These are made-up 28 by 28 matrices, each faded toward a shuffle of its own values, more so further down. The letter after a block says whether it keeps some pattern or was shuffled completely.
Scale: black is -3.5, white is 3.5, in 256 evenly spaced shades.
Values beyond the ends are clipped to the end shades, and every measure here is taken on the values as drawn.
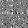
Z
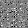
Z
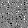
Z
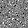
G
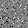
G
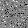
G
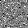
G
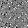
G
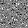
Z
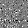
Z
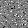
G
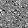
Z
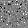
Z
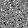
G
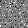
G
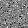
G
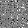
Z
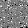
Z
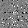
Z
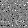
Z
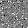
Z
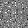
Z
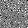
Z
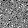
G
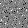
G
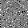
Z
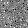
G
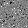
G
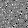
G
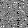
Z
